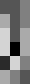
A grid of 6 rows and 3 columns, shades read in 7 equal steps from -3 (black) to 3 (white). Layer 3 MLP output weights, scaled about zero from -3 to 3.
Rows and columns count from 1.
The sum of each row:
-2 0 2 0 0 0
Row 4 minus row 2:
1 -2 1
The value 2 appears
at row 3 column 1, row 4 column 1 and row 5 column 2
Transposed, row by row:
-1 1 2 2 -2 1 / -1 -1 -1 -3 2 0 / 0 0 1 1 0 -1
